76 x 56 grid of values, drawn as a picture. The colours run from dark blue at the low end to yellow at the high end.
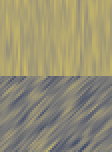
It is made of 2 by 1 panels. Panel 1,1: high, streaked downward, faint in contrast. Panel 2,1: middling, slanting up to the right.
